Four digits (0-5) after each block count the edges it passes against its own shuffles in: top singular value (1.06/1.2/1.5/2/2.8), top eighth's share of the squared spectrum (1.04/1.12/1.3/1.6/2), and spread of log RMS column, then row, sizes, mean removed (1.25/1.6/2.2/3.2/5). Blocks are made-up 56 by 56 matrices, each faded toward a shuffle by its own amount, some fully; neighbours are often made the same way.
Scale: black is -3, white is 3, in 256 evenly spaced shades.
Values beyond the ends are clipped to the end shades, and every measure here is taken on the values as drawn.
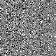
1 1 3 0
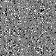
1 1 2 1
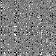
2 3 3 3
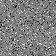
0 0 0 0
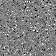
0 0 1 0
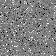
0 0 0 0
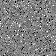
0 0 0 0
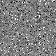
0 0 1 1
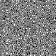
3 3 2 1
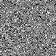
2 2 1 1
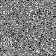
3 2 1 0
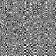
4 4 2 2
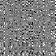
4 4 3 1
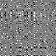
4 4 2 2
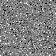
2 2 0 1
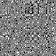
4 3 2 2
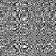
4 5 3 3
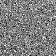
2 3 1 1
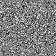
2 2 1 1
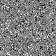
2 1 0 0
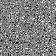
3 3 1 1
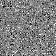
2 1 1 0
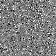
1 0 0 0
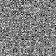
3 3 1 1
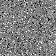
2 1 0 1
